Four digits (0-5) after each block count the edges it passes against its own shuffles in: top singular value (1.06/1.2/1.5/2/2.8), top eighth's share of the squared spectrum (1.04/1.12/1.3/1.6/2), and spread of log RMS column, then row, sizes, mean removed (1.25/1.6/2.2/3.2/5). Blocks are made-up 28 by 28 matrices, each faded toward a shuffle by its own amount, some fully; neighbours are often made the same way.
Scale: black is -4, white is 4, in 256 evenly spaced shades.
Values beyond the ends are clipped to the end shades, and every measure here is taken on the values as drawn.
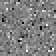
0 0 0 0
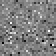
0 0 0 1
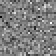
2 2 0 0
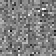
2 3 0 0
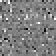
2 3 0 1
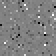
0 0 0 0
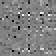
3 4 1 2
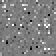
1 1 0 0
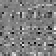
3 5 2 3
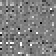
2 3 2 0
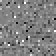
0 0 0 0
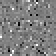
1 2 1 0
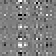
4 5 3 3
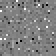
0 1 0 0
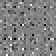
3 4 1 1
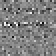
2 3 0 3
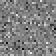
0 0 0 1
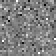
0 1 0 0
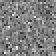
0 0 0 0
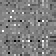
3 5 1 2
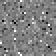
1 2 0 0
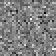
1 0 0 0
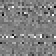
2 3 0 3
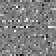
2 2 0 2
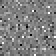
1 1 0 1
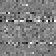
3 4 0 2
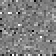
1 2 0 1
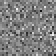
3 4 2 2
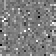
2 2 1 0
